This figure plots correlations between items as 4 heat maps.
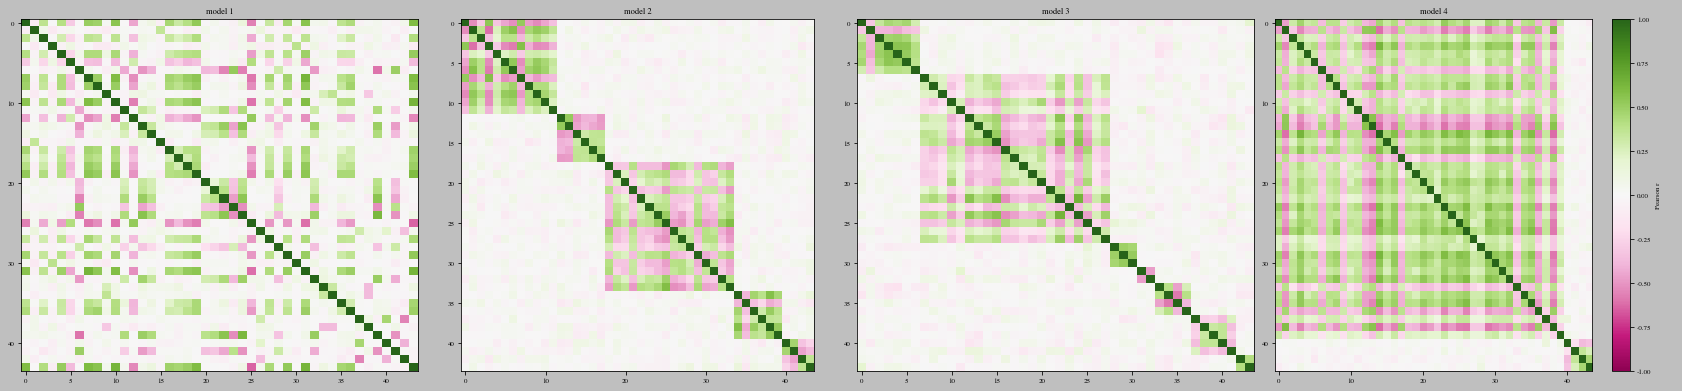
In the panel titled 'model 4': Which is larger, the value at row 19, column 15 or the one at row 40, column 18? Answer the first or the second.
the first
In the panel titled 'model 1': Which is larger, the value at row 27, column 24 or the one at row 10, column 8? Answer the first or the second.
the second
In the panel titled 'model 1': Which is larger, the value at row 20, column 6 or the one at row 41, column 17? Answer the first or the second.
the second
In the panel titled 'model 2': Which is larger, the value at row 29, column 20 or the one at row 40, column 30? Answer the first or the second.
the first
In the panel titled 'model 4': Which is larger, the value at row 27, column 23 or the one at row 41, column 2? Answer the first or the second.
the first
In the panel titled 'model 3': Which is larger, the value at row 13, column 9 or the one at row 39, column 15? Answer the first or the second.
the first
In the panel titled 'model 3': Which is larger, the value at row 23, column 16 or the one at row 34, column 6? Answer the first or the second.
the first
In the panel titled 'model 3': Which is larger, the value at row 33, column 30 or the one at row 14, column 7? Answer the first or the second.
the second
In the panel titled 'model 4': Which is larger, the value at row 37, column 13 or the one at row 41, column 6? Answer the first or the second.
the second
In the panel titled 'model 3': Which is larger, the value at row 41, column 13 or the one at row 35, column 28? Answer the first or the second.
the first
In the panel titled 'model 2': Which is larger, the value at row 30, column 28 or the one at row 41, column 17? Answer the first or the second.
the first
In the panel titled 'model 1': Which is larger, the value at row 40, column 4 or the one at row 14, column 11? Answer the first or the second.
the second
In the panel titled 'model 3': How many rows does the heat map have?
44
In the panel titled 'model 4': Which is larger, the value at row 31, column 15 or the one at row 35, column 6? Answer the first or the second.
the first
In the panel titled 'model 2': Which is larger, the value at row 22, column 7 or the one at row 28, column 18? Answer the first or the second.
the second
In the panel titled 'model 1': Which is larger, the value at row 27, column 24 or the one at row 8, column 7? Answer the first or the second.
the second
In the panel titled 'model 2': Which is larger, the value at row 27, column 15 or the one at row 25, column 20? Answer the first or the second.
the second
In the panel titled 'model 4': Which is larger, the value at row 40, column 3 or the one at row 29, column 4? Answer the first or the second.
the second
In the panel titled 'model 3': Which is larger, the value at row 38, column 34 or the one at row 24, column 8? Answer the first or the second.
the second
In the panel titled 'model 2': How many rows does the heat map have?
44
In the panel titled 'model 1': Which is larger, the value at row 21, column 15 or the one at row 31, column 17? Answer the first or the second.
the second
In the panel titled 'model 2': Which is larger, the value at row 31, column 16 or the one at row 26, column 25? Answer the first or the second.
the first
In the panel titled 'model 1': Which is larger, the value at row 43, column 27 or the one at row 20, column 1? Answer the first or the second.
the first
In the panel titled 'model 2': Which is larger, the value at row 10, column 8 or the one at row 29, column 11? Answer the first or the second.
the first
